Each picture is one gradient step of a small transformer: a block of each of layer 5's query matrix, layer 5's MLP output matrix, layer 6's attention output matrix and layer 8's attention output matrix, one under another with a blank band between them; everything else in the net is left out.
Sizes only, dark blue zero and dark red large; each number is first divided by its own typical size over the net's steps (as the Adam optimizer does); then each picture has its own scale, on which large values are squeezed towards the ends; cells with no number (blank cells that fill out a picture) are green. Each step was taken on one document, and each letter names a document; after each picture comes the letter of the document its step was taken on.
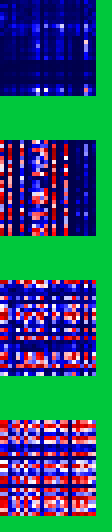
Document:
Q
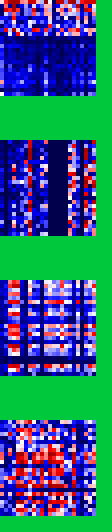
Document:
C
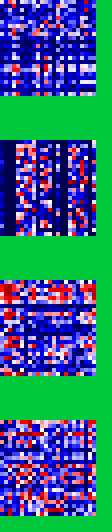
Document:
C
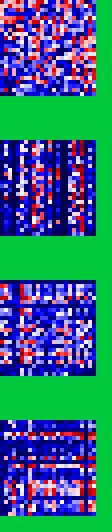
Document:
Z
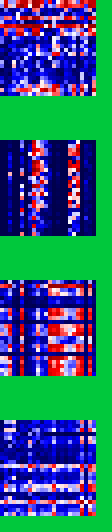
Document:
Z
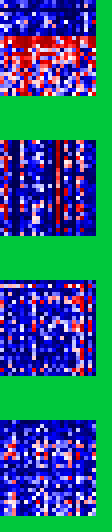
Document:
Z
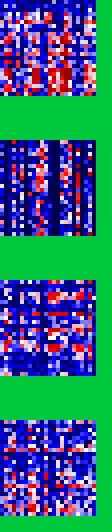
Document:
Z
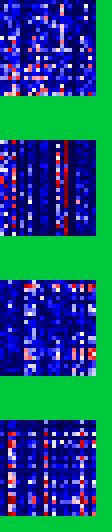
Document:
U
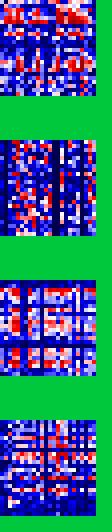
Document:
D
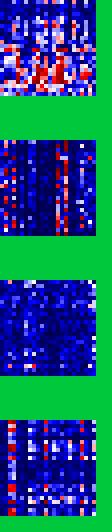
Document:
U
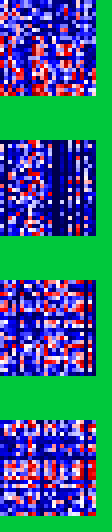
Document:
Z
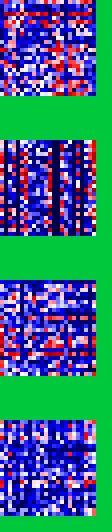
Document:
D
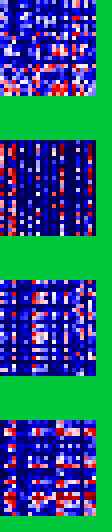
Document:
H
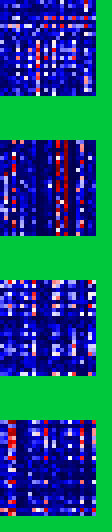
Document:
U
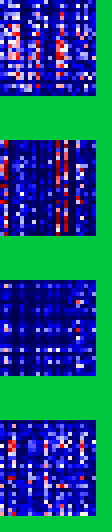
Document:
U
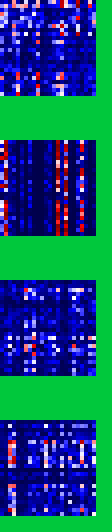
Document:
U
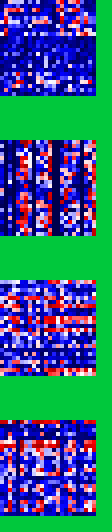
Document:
D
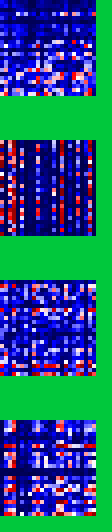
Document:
H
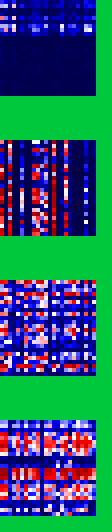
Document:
Q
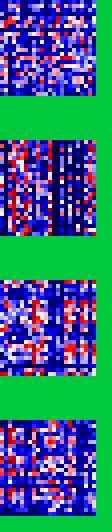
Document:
D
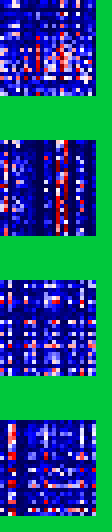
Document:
U
